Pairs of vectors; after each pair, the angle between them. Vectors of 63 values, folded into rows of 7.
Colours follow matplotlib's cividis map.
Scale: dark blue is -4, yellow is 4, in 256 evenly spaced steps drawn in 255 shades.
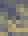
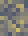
partly aligned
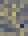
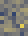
nearly opposite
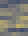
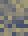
partly opposed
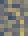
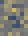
partly aligned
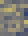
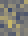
orthogonal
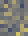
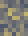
partly aligned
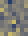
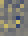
orthogonal
